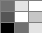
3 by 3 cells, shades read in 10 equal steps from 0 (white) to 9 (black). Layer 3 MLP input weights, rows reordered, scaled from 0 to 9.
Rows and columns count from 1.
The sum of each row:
6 8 15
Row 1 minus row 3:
-4 -4 -1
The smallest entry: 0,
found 2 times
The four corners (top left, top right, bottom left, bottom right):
5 0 9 1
